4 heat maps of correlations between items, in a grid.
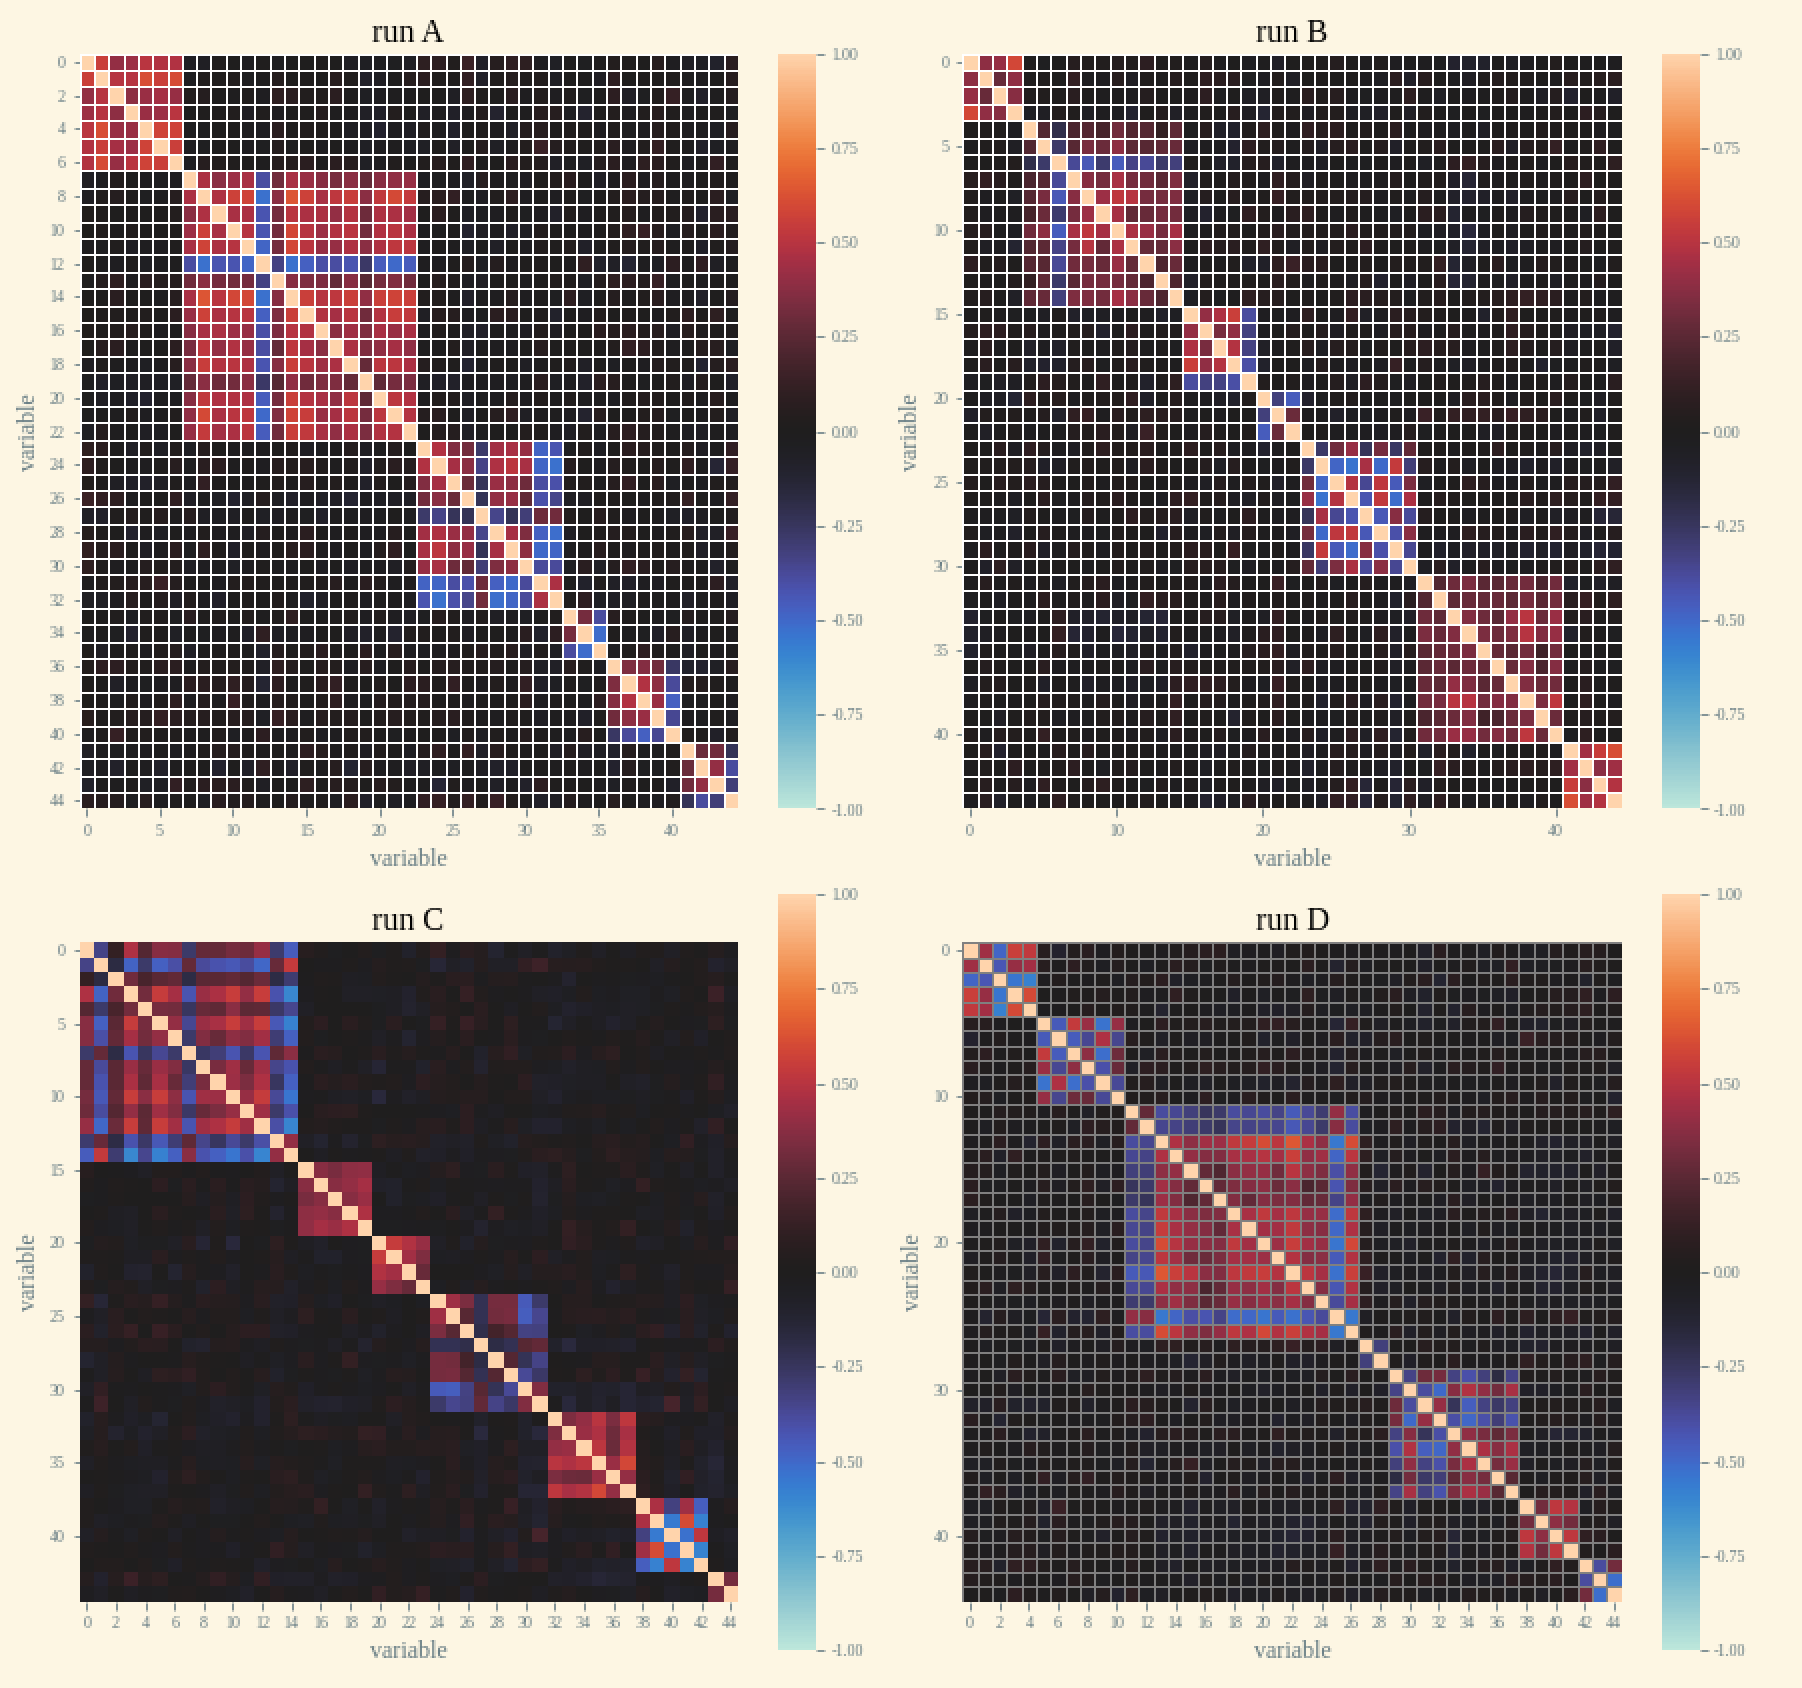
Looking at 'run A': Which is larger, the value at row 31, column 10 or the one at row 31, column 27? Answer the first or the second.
the second
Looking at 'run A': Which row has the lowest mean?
12
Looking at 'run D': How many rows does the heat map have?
45
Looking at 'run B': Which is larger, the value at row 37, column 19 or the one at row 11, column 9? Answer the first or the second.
the second
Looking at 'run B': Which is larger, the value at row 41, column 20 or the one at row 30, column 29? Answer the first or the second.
the first
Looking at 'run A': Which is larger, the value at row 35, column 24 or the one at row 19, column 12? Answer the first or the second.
the first
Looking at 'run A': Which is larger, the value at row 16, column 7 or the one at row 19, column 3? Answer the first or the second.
the first
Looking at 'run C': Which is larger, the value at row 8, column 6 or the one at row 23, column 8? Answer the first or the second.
the first
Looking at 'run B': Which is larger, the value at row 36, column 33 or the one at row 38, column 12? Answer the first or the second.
the first
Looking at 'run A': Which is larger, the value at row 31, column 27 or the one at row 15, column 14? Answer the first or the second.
the second
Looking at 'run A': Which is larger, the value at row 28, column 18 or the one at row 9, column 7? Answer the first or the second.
the second
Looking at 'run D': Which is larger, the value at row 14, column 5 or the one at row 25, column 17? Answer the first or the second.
the first
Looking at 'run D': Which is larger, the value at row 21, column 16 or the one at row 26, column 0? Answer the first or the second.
the first
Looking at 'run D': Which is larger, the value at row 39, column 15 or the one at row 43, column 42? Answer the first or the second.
the first
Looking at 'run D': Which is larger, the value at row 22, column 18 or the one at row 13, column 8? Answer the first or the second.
the first
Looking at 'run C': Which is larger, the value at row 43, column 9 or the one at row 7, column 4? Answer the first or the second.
the first
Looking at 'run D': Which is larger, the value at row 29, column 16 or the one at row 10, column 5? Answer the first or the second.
the second
